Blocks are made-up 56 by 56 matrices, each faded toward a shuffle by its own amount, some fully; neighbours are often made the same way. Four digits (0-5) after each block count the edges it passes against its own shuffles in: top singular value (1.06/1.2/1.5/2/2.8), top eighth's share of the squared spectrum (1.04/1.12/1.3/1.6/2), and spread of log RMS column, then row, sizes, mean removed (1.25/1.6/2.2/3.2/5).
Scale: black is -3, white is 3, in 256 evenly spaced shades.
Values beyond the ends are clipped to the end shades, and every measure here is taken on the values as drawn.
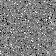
0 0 0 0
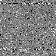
2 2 0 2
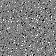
0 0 0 0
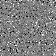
0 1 0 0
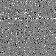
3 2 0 1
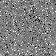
0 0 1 0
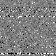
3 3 0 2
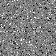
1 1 0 1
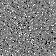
0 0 0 0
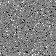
0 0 0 0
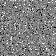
0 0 0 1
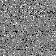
1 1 0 2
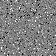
0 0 0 0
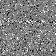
1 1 0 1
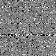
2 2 0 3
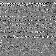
2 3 0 3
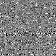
2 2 0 3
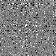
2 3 2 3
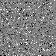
1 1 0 1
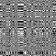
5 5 3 4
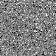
2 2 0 0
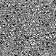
3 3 0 2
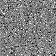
1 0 0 0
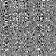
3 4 2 2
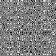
4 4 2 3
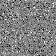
2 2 0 1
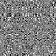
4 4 2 2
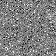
2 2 0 0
